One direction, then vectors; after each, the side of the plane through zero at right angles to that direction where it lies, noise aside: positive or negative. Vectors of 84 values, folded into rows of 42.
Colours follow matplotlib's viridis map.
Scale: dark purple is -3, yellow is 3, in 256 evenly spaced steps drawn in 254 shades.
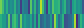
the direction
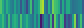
positive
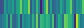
negative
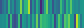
negative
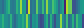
negative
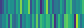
negative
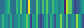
negative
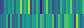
negative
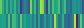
positive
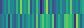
negative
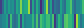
negative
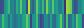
negative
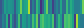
negative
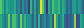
positive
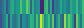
negative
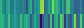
positive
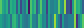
positive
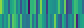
positive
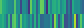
positive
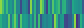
positive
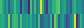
positive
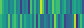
positive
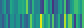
negative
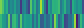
positive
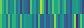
positive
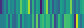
negative
